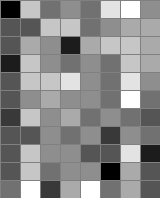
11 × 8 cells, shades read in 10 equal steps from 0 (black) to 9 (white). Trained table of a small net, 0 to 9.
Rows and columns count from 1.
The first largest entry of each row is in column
7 3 6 2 4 7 2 3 7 2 2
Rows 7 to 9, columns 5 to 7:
4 5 4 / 5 2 5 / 3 3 8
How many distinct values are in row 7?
6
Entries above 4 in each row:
5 5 6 5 6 5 4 3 4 4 4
